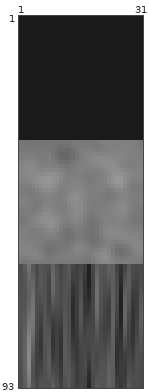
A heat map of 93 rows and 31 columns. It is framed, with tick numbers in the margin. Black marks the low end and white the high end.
It is made of 3 by 1 panels. Panel 1,1: very low, flat. Panel 2,1: middling, blotchy, faint in contrast. Panel 3,1: low, streaked downward.
